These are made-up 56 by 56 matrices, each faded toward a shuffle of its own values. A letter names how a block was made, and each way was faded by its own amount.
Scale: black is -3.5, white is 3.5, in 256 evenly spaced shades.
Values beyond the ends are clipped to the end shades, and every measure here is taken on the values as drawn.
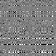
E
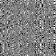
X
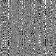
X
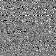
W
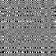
E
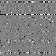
E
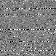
W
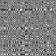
E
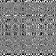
E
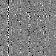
X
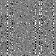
X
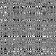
E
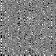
X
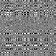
E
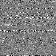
W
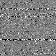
W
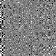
X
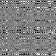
E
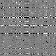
E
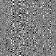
X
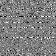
W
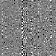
X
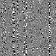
X
